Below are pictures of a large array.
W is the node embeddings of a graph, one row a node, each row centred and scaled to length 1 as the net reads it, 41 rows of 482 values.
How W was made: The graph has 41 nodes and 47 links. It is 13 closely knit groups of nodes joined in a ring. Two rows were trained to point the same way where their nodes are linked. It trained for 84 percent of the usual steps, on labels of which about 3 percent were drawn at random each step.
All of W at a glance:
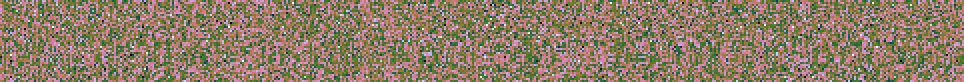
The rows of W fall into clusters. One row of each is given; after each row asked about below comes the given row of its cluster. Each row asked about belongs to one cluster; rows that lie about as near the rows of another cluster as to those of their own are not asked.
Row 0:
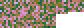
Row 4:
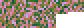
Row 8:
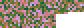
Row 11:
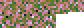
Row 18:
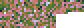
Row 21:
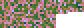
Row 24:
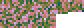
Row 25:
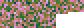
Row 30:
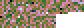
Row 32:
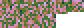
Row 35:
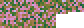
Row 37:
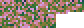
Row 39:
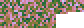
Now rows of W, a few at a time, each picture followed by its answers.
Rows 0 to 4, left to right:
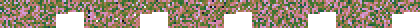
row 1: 35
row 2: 4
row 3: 32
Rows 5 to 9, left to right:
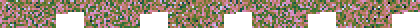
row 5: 11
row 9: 39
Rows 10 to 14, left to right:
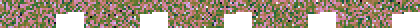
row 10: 32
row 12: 0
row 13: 39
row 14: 35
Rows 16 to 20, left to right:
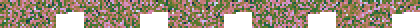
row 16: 18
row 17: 37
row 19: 8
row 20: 4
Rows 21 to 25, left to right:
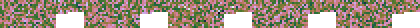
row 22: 21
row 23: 25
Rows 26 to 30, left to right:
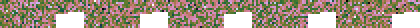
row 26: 8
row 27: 30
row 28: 24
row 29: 30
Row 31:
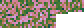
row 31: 24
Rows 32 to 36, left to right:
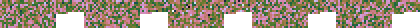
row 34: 0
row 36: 30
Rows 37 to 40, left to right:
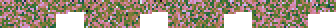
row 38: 37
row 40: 21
